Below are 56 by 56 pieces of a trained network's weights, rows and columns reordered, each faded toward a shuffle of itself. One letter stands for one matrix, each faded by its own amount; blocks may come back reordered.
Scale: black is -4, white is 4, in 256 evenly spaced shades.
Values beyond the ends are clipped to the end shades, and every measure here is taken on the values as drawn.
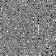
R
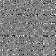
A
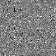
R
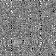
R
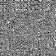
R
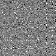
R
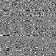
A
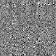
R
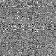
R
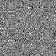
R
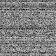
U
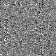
R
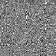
R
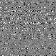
A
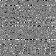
A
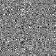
R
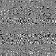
A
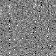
R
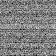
U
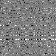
A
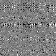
A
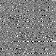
A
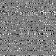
A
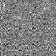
R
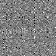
R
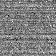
U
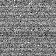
U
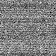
U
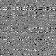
A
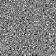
R
